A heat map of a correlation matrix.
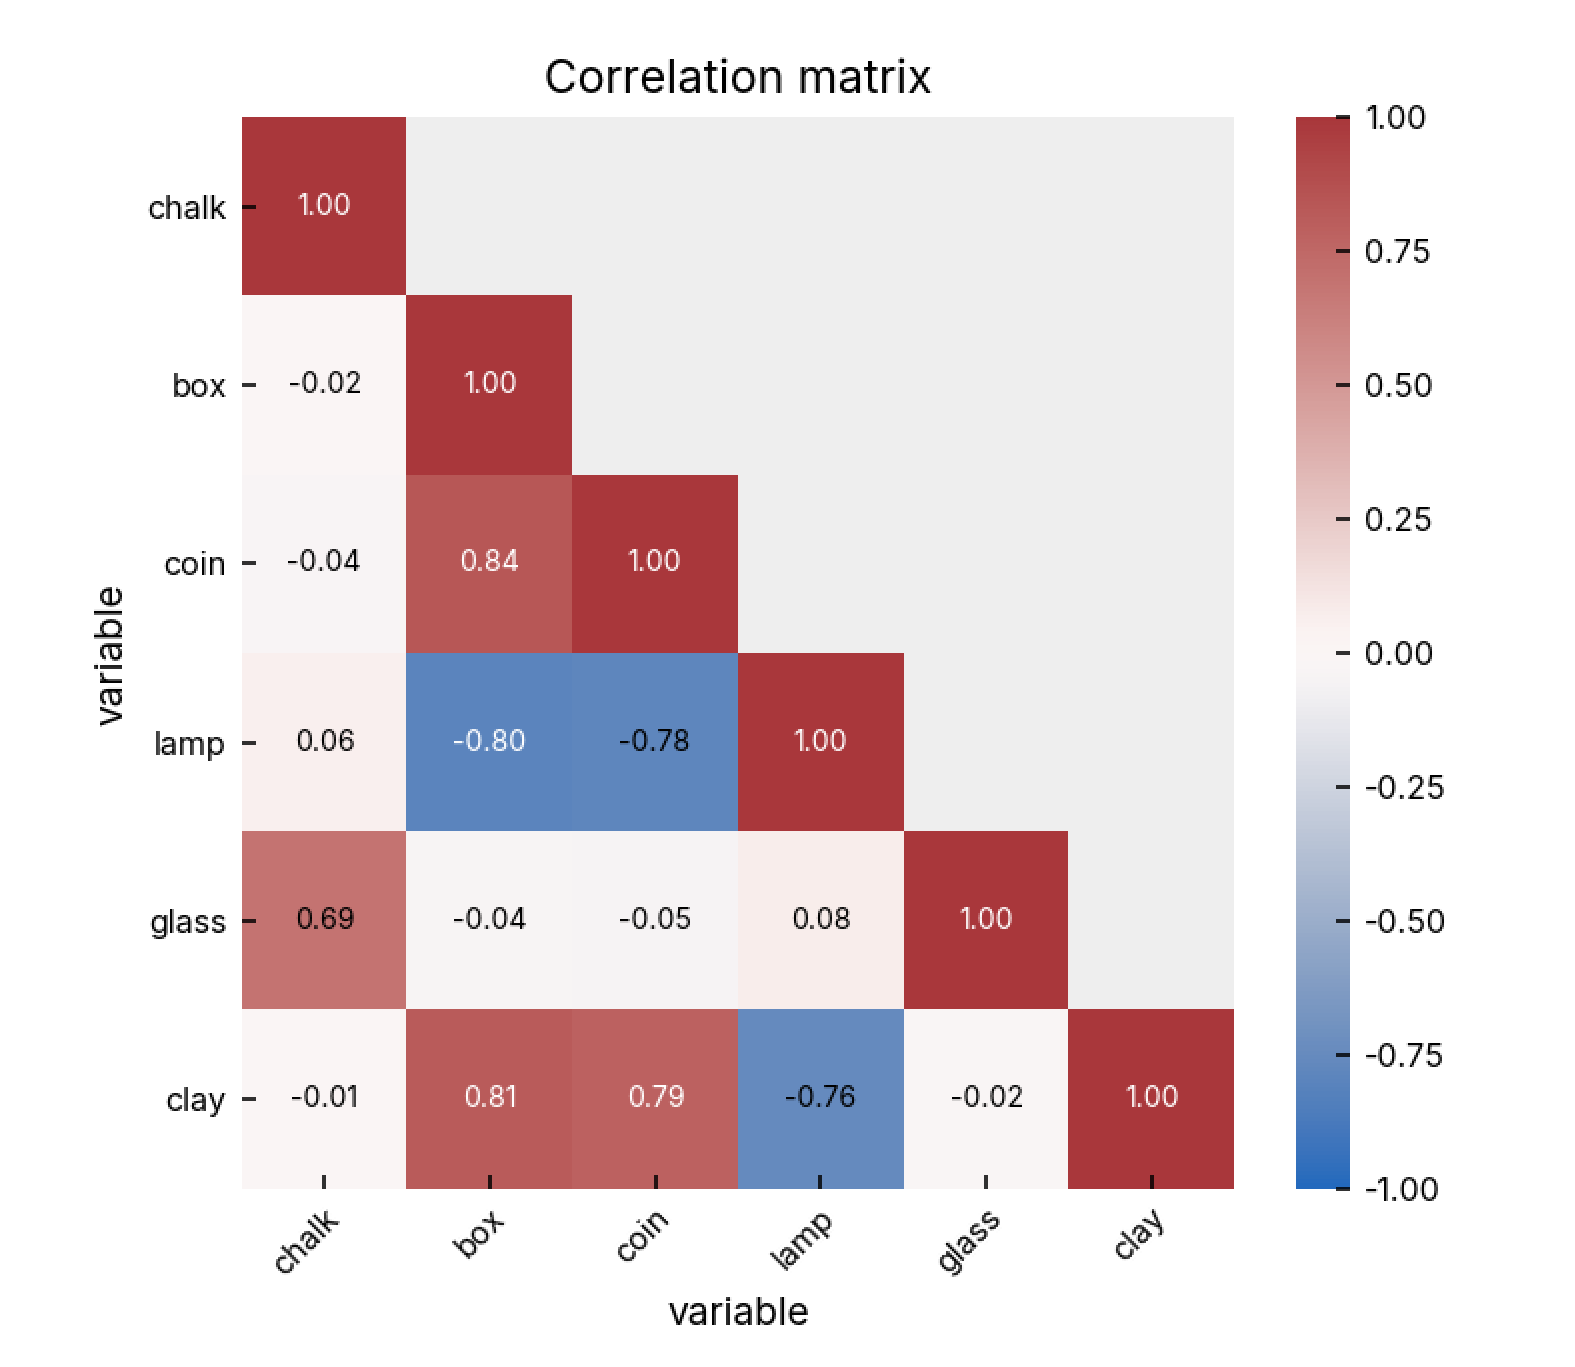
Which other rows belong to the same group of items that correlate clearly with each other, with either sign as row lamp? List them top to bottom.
box, coin, clay
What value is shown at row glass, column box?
-0.04
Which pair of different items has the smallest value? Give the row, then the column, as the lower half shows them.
lamp, box
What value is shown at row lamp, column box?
-0.80
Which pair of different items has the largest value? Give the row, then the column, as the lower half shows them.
coin, box
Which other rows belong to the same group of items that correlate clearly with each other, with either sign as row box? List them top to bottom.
coin, lamp, clay
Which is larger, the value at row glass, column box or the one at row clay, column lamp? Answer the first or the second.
the first
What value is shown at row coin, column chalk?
-0.04
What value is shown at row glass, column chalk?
0.69
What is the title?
Correlation matrix
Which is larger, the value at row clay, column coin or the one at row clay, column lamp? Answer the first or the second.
the first
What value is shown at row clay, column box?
0.81
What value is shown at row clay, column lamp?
-0.76
